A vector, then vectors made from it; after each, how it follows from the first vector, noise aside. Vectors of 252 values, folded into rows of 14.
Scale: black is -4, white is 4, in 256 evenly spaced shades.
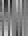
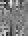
sign-scrambled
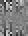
sign-scrambled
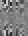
sign-scrambled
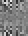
sign-scrambled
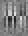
wrapped around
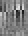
wrapped around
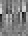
wrapped around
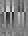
wrapped around
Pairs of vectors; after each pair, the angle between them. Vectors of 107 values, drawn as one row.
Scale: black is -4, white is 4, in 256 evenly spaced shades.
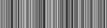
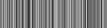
orthogonal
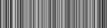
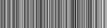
partly opposed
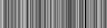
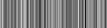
nearly parallel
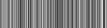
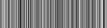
nearly parallel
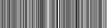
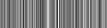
nearly parallel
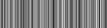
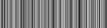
nearly parallel
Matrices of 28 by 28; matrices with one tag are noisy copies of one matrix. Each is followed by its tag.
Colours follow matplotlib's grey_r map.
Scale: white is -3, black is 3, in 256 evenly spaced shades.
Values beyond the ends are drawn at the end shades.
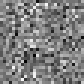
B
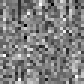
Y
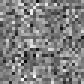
B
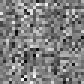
B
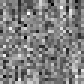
Y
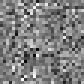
B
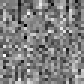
Y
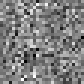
B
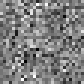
B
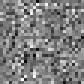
B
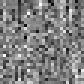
Y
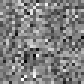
B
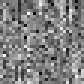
Y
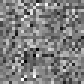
B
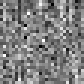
Y
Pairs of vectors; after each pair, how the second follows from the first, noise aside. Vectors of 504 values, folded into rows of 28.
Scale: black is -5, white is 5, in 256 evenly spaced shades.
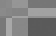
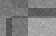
negated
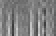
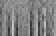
negated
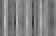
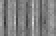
negated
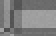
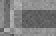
negated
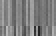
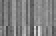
negated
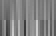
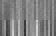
copied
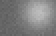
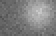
copied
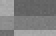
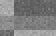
copied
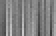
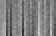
negated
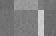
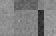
negated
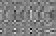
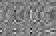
copied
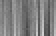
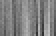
negated
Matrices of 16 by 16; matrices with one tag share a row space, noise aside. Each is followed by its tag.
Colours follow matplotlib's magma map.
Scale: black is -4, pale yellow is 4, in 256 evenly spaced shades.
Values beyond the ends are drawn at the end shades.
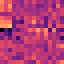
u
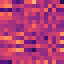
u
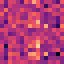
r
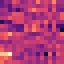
u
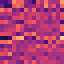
u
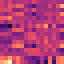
u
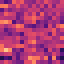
u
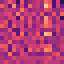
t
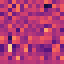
t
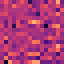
r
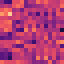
u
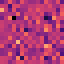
t
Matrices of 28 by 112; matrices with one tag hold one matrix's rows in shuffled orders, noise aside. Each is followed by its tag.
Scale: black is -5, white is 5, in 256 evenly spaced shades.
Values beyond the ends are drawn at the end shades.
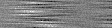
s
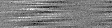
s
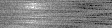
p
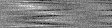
s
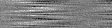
s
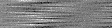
s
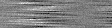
s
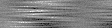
s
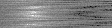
p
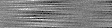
s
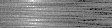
p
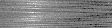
p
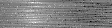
p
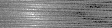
p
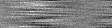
s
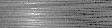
p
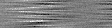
s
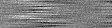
s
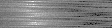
p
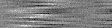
s
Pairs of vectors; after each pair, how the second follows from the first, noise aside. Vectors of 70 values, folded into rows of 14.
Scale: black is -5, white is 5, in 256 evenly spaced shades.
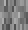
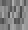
shuffled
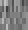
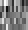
scaled up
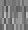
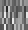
scaled up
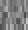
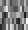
scaled up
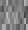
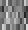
scaled up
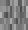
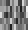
scaled up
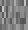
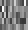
scaled up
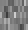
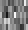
scaled up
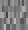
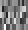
scaled up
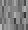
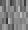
shuffled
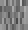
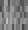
shuffled
